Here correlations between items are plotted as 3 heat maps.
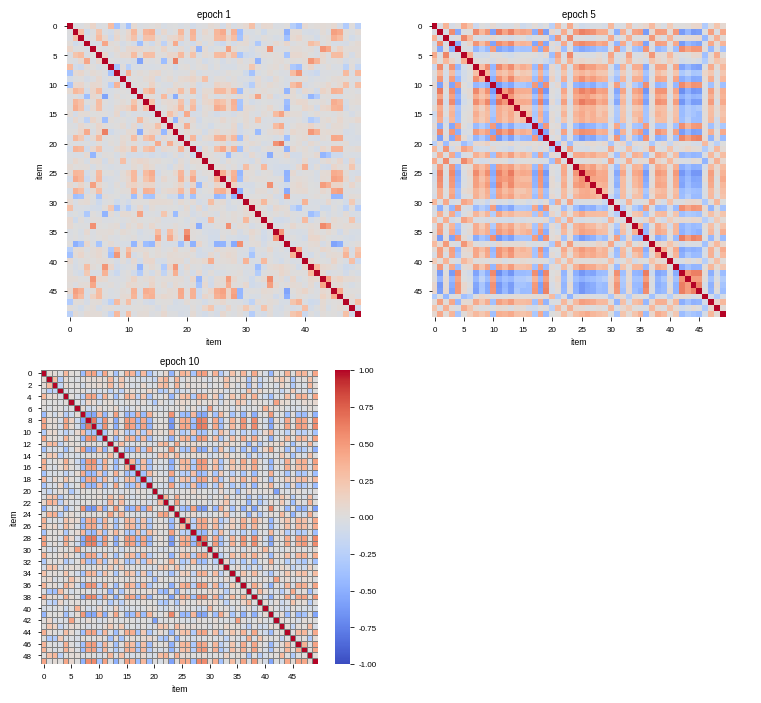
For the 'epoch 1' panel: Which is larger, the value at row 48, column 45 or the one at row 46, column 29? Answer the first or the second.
the first
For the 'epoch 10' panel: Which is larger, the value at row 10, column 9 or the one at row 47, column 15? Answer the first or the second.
the second
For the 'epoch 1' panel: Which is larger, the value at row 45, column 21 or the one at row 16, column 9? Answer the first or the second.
the first
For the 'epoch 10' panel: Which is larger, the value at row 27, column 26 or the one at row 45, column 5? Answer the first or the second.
the second
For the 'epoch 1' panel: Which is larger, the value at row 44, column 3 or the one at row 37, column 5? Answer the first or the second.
the first
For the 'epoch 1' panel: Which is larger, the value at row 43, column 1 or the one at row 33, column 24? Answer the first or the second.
the second
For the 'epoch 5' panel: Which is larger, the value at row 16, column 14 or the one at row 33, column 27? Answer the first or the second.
the first
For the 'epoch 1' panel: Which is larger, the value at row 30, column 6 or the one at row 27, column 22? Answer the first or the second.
the first
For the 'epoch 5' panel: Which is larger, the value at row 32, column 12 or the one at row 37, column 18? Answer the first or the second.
the first
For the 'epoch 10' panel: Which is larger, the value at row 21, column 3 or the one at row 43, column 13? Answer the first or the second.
the second
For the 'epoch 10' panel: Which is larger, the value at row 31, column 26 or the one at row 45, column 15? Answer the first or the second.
the first
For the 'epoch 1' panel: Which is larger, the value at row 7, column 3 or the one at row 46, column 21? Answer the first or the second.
the second
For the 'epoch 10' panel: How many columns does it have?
50
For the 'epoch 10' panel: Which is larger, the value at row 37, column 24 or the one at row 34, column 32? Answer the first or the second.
the second
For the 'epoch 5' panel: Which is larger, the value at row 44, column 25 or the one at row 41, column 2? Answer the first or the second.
the second
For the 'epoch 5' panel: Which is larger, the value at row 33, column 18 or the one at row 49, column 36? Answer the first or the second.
the first
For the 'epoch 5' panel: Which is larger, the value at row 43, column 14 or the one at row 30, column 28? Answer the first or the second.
the second
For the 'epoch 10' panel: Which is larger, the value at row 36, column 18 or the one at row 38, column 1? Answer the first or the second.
the first
